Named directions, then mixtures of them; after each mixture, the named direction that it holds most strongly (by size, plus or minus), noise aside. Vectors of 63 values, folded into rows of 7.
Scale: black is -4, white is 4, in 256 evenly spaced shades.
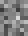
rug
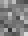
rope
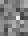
rug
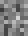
rug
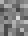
rug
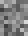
rug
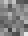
rope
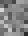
rope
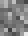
rope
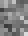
rope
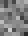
rope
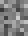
rug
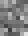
rope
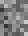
rug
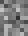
rug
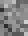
rope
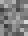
rug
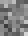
rope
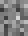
rug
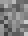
rug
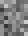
rug
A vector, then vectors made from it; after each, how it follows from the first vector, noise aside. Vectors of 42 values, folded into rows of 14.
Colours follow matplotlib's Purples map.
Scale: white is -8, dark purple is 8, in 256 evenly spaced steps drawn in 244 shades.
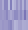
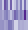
scaled up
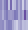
scaled up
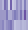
scaled up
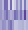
scaled up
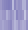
sign-scrambled
